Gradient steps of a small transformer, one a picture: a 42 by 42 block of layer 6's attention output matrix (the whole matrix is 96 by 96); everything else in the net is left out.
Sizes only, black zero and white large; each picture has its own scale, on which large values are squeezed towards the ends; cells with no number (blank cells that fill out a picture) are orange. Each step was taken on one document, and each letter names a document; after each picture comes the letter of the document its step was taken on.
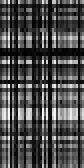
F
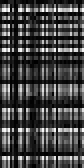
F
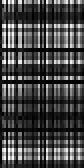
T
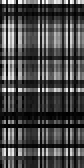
T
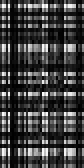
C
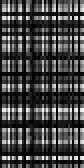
F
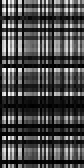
T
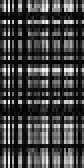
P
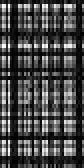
C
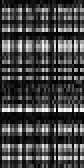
F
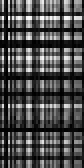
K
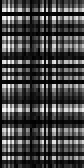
F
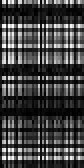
T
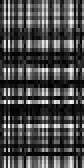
P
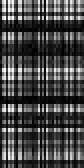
T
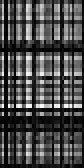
K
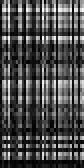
F
